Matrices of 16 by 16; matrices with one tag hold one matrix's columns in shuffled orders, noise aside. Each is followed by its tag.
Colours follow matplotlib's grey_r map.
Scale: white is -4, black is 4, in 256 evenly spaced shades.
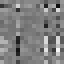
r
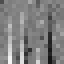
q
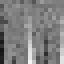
q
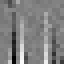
q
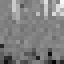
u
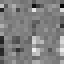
r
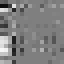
r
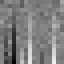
q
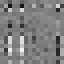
r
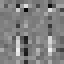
r
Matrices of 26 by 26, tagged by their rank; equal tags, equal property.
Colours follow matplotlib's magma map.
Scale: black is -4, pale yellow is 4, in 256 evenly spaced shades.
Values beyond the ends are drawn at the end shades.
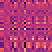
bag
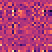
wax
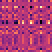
bag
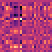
bag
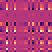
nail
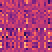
wax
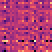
wax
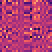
wax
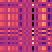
nail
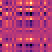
nail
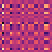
nail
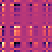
nail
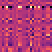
bag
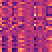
wax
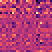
wax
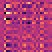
bag
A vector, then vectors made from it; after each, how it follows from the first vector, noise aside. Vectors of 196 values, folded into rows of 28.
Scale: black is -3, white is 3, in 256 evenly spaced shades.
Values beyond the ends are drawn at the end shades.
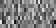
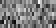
sign-scrambled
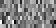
copied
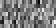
sign-scrambled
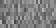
shrunk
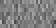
shrunk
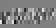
partly zeroed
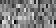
sign-scrambled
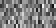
reversed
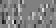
partly zeroed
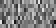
copied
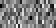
reversed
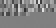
partly zeroed
